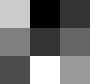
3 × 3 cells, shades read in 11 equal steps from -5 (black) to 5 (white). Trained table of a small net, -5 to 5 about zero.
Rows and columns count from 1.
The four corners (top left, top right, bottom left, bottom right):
3 -3 -2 1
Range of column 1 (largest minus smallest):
5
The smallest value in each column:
-2 -5 -3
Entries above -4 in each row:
2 3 3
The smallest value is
-5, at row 1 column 2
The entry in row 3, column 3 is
1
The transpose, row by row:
3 0 -2 / -5 -3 5 / -3 -1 1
